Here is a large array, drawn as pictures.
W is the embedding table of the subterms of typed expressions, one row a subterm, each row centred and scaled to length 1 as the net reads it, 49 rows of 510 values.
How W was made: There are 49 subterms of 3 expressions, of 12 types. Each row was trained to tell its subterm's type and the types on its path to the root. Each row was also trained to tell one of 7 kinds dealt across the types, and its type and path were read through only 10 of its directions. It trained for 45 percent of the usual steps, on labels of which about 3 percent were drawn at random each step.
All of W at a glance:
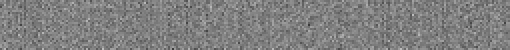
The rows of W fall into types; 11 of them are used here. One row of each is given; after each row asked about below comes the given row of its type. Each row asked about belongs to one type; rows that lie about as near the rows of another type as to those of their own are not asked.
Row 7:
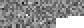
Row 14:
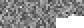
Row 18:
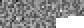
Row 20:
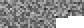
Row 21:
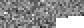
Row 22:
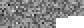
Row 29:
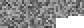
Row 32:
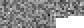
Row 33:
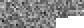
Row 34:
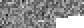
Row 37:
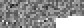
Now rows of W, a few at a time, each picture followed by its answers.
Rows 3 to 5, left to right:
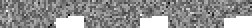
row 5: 7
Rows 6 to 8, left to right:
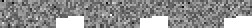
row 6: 33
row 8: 14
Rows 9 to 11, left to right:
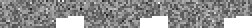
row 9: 37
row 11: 20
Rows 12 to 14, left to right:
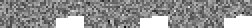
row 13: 14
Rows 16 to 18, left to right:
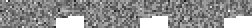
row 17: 18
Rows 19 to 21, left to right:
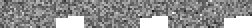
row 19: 32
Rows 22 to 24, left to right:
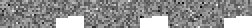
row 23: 18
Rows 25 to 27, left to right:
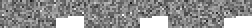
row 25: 18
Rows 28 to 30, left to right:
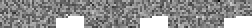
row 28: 32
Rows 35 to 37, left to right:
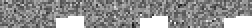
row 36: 34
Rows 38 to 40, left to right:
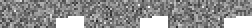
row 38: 20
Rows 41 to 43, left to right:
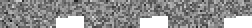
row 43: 22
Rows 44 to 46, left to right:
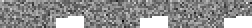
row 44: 32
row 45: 34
